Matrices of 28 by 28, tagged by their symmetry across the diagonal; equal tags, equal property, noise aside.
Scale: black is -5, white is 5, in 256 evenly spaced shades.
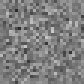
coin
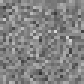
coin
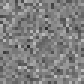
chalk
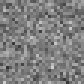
coin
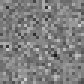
chalk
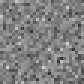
chalk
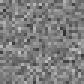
coin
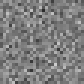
coin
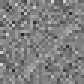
chalk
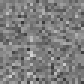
coin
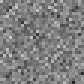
chalk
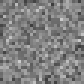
chalk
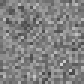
chalk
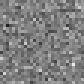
coin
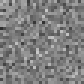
chalk
